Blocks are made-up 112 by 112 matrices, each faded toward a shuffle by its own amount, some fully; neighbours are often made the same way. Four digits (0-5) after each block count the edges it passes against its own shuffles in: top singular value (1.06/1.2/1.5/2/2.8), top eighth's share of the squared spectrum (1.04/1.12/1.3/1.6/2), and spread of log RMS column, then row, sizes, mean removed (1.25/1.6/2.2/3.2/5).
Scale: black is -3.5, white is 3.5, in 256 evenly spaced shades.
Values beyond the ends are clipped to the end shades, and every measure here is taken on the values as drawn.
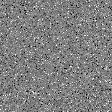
2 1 1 0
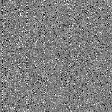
3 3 2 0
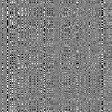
5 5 4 3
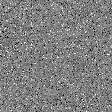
2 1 1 0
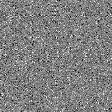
4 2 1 1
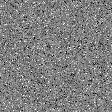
2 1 0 0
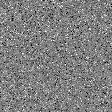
2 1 0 0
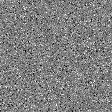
2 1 0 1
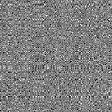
5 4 3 3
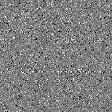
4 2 0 1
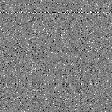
4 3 1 2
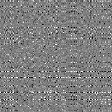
5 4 3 3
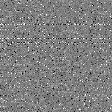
4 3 1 2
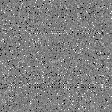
4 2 1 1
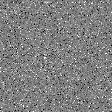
3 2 0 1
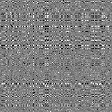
5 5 3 4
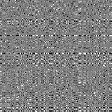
5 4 3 4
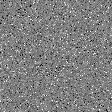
0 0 0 0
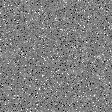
2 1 0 0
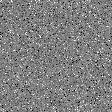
0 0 0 0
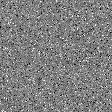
0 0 0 0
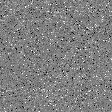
2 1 0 0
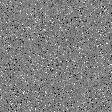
0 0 0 0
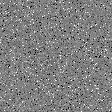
1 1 0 0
